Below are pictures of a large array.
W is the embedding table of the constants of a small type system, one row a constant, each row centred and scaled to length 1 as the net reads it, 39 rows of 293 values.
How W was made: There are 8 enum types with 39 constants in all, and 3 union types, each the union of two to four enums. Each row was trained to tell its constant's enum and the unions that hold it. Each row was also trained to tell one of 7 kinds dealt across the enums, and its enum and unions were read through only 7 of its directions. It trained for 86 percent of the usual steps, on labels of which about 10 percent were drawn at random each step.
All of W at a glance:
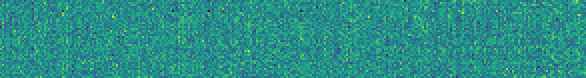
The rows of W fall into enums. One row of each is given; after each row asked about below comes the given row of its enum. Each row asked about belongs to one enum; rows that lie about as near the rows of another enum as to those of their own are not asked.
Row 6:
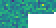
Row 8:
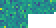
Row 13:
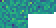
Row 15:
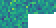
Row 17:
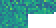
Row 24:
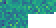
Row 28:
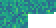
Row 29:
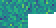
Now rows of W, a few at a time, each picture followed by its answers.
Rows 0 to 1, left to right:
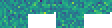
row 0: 13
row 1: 24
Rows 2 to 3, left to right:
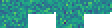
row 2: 17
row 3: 15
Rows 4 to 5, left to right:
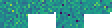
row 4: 29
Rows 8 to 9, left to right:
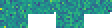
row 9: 29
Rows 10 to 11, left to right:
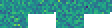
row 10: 15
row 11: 13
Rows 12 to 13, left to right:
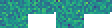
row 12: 24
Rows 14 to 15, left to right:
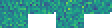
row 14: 17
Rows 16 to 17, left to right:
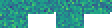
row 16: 29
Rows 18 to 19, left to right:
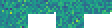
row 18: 8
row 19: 28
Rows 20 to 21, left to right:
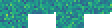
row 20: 15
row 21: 15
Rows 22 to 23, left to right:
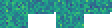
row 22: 28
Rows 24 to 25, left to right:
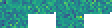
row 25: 24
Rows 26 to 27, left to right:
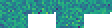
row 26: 29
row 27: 17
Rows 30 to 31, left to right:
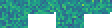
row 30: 24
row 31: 13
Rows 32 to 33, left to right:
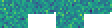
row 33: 15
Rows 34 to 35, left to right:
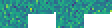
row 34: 13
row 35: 17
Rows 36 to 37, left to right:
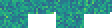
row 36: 28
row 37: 13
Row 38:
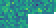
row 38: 6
